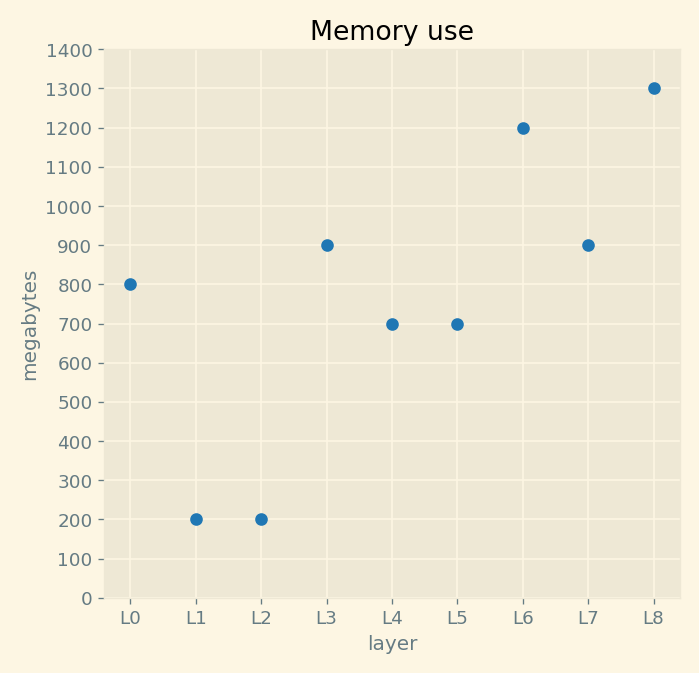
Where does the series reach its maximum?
L8
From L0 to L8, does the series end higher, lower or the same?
higher
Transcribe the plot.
Title: Memory use
x-axis: layer, ticks L0 L1 L2 L3 L4 L5 L6 L7 L8
y-axis: megabytes, ticks 0 100 200 300 400 500 600 700 800 900 1000 1100 1200 1300 1400
Values:
800 200 200 900 700 700 1200 900 1300
